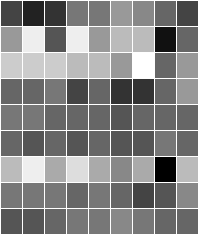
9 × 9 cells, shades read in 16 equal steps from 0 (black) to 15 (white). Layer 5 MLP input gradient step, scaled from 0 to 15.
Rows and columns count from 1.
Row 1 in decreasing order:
9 8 7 7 6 4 4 3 2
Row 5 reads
7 7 6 6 6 5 6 6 6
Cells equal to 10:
3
